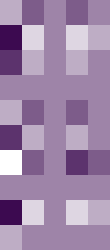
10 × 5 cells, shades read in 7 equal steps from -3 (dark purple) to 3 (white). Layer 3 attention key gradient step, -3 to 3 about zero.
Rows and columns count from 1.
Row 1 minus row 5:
0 0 0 0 0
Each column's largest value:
3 2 0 2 1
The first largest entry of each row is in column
1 2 2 1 1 2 1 1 2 1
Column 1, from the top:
1 -3 -2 0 1 -2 3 0 -3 1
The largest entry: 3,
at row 7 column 1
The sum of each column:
-4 3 0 2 1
